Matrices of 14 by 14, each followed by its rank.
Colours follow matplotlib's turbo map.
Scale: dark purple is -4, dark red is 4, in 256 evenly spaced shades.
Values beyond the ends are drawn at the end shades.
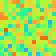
full rank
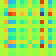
one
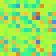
three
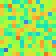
full rank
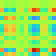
one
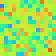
full rank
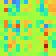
three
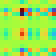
one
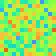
full rank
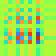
one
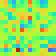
three
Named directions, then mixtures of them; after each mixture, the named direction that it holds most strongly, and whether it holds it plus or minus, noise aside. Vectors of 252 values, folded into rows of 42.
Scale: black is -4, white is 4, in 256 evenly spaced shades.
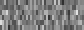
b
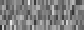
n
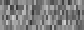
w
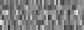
b, plus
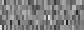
n, minus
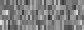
b, plus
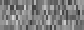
w, plus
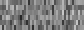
n, minus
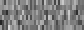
b, minus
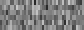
w, minus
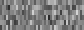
w, minus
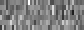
n, plus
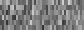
w, minus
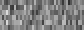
w, plus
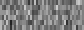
n, minus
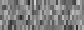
n, minus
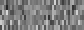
b, plus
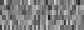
n, plus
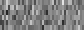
w, minus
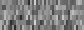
n, minus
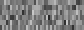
w, minus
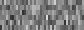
w, minus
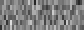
n, plus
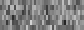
w, minus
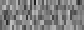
n, plus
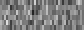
w, plus
